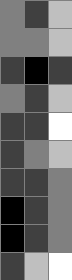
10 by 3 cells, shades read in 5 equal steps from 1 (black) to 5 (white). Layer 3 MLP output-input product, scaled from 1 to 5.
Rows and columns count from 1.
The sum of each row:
9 10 5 9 9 9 7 6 6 11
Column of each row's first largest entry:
3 3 1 3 3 3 3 3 3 3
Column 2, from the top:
2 3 1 2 2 3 2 2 2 4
